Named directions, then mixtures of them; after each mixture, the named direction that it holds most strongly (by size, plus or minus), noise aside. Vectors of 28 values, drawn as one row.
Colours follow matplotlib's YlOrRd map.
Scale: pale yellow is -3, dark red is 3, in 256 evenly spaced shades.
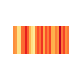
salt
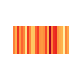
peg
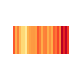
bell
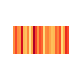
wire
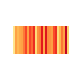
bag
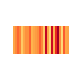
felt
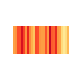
peg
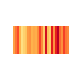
felt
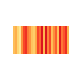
salt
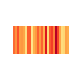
peg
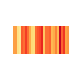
salt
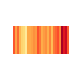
bell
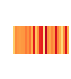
bag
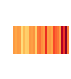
bell
